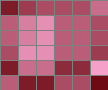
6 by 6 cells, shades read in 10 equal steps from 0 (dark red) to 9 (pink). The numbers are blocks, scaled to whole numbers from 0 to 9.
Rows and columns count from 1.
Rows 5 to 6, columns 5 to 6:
2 9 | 4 0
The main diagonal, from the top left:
1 7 8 5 2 0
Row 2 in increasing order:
4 5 5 5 7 8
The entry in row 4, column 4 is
5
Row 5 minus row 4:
-3 -2 -2 -3 -3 6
